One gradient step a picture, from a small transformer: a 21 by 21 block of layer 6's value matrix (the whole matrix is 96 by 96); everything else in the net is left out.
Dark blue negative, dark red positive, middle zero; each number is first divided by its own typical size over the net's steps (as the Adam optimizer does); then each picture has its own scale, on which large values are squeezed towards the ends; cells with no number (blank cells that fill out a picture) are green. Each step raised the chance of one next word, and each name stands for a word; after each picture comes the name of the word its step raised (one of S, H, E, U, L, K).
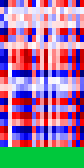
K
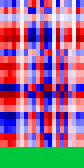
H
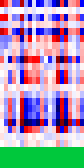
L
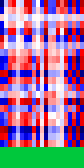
K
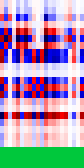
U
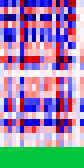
L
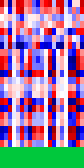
K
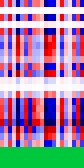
L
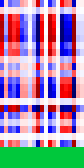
H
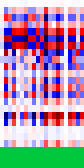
U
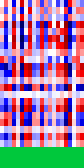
H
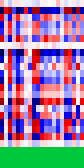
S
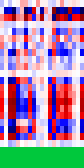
S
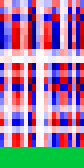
H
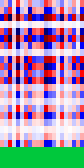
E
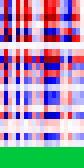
E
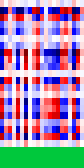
S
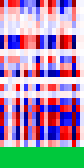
K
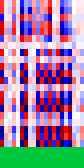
K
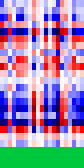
L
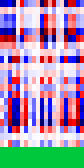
L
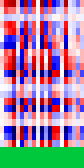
K
